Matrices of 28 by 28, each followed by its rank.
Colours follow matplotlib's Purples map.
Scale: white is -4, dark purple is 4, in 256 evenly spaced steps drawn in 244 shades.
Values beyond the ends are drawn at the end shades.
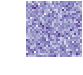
full rank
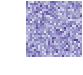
full rank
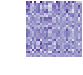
three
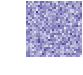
full rank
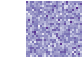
full rank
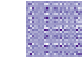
two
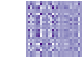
two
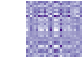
two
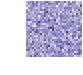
full rank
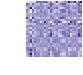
three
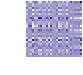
two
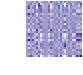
three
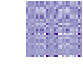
two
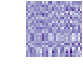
three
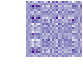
two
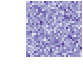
full rank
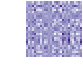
three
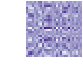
three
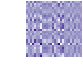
two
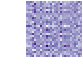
three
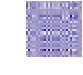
two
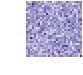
full rank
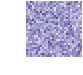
full rank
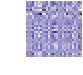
three
